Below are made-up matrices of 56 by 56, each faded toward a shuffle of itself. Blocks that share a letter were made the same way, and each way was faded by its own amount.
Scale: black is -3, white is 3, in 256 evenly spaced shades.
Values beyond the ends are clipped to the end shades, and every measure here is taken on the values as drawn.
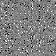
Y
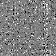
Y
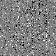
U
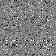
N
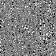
U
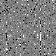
Y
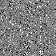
U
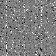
Y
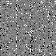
Y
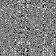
Y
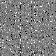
Y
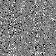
U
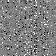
Y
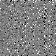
Y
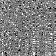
N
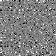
N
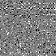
N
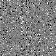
Y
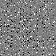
Y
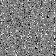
U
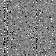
U
